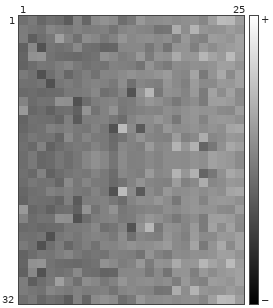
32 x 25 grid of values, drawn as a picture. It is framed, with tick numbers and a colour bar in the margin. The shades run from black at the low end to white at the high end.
Mirror symmetry: top to bottom. Stripes: none. Grain: fine. Slope: up to the right.
